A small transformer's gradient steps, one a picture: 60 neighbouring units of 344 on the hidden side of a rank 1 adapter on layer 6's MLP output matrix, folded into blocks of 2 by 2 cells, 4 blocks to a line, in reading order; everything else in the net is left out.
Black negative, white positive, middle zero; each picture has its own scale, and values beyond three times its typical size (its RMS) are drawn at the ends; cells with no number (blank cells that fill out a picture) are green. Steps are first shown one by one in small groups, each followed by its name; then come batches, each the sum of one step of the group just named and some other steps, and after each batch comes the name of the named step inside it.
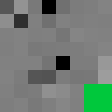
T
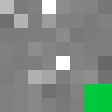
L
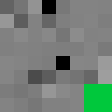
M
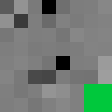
T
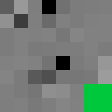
T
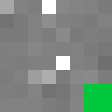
L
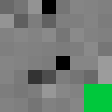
M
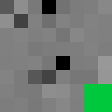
T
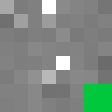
L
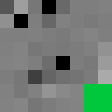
T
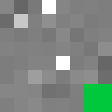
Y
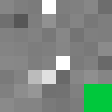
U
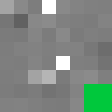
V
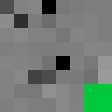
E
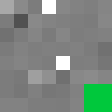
V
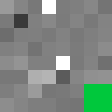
U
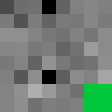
U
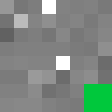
Y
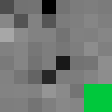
U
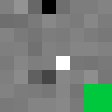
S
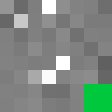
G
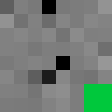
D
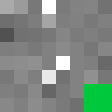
S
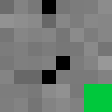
D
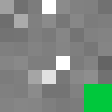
G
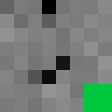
S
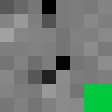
G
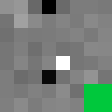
S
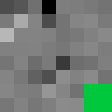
G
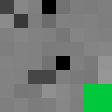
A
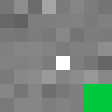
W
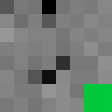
W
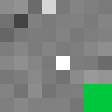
W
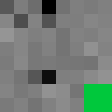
W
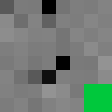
A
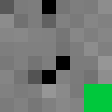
A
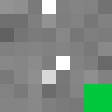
W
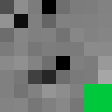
A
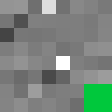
W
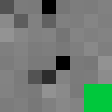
A
